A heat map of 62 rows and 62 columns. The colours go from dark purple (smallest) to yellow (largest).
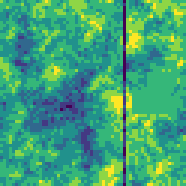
Odd patch: calmer, in the middle right. Average level on the scale: 60%. Odd lines: column 42. Mirror symmetry: none.
